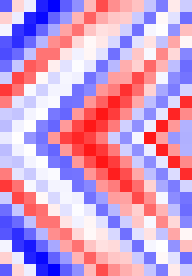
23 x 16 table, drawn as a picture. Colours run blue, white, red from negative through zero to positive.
Mirror symmetry: top to bottom. Roughest part: middle right. Ninth with the highest average: centre.
